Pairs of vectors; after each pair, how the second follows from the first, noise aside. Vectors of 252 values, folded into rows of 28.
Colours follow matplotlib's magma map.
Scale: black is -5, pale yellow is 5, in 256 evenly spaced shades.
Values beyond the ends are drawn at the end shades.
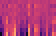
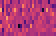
shuffled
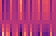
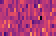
shuffled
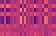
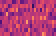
shuffled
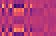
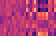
wrapped around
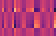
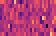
shuffled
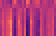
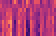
copied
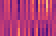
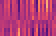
copied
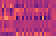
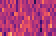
shuffled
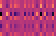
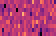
shuffled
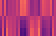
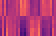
copied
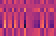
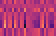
copied
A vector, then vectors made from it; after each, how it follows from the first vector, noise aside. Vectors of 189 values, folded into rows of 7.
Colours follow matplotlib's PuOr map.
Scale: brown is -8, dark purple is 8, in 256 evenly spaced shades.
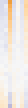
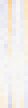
shrunk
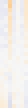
shrunk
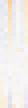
shrunk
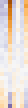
scaled up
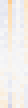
shrunk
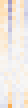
negated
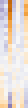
scaled up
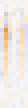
wrapped around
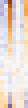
scaled up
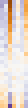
scaled up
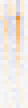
wrapped around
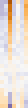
scaled up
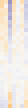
negated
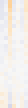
shrunk
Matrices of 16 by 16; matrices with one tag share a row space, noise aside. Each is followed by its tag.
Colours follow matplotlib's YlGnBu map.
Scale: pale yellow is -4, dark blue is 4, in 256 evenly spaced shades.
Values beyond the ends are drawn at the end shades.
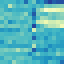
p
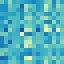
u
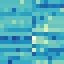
p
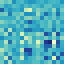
u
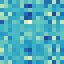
u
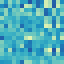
u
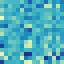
u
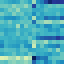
p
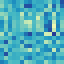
u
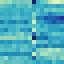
p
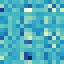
u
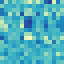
u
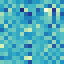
u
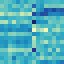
p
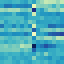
p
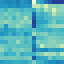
p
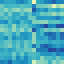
p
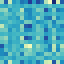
u
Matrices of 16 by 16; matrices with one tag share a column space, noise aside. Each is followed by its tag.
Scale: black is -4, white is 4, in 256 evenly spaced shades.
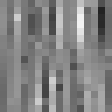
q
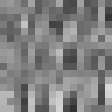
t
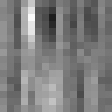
q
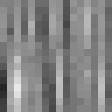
q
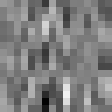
t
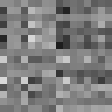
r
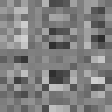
r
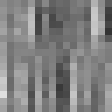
q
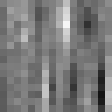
q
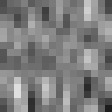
t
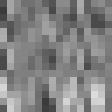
t
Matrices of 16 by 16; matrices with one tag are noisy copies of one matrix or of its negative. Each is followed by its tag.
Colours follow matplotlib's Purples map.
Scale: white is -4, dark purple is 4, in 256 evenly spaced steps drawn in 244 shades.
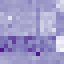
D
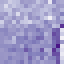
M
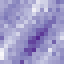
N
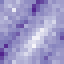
N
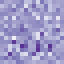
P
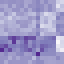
D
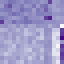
M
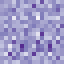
P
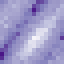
N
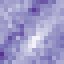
N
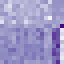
M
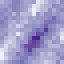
N
